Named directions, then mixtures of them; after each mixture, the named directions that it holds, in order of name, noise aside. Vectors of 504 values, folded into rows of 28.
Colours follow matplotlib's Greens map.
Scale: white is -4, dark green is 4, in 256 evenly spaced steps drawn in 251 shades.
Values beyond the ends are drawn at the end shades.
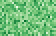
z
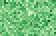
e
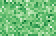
e, z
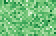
e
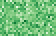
e, z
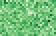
e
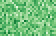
z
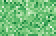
e, z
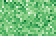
e, z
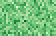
z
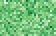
e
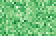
e, z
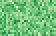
z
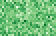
e, z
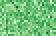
z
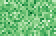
e, z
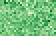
e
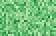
z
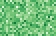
e, z
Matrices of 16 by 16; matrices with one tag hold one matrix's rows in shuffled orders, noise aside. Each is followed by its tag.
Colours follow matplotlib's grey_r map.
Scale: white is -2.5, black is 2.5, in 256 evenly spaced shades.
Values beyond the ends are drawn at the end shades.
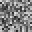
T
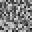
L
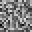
L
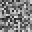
T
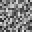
L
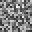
L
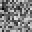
T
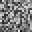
T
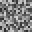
L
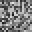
T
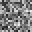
T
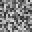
L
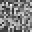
T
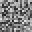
T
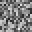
L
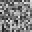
T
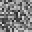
T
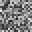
T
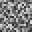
L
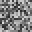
T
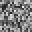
T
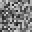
T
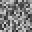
L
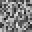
L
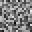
L
